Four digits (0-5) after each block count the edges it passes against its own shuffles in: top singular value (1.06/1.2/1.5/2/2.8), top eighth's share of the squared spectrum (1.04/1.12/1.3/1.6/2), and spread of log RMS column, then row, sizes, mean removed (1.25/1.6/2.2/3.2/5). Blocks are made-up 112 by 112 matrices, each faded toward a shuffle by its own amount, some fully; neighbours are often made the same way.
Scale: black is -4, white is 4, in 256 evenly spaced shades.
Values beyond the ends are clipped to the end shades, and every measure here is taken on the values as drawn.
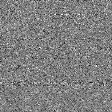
1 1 0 3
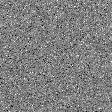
0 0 0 0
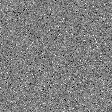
0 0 0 0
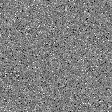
0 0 0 0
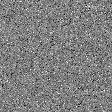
0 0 0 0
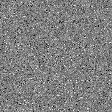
0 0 0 1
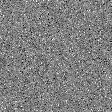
0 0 0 0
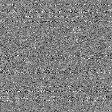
2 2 0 4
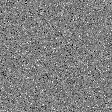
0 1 0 0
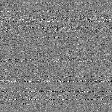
2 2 0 4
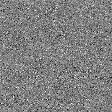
0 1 0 2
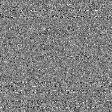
1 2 0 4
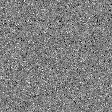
0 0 0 1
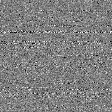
2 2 0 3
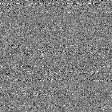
2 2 0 4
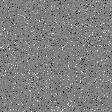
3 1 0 0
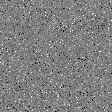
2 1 0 0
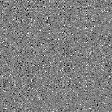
4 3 2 2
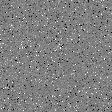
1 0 0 0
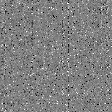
3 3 2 1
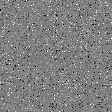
2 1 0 0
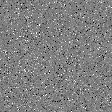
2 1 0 0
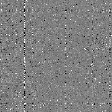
4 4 3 2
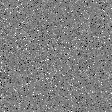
2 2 0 0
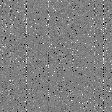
4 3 2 1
